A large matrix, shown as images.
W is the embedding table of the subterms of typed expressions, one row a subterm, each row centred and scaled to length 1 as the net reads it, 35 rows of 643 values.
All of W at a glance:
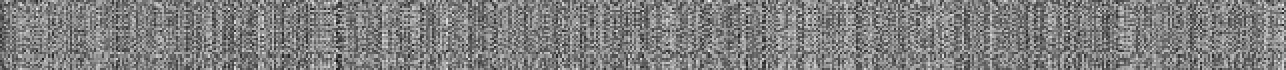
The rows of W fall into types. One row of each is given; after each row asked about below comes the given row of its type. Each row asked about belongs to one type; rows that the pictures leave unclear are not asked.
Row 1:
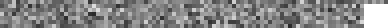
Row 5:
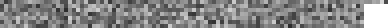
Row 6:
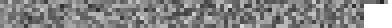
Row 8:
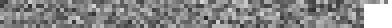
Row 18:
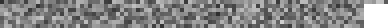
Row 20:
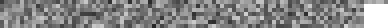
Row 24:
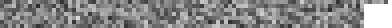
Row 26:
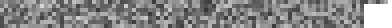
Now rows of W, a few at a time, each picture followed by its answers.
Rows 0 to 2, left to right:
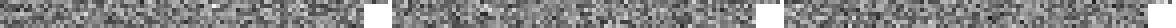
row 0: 8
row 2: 18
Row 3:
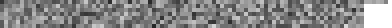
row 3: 20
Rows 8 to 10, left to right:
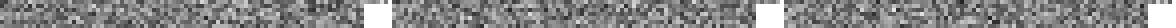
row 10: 6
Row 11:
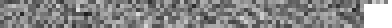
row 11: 24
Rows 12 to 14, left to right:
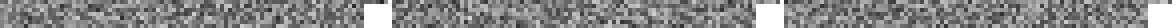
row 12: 6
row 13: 24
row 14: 18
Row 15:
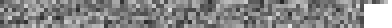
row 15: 26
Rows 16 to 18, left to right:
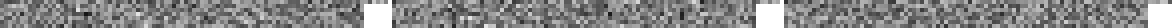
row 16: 24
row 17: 26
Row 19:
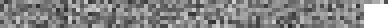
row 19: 5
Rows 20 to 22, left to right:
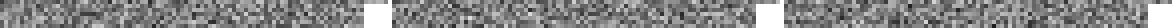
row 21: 24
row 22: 5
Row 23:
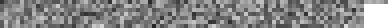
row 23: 20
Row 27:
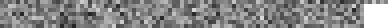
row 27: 1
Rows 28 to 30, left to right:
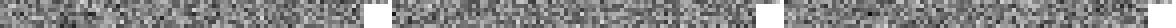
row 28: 1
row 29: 8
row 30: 8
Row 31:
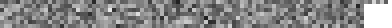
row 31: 6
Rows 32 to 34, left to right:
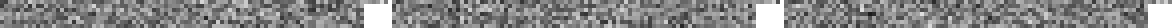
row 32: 8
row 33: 5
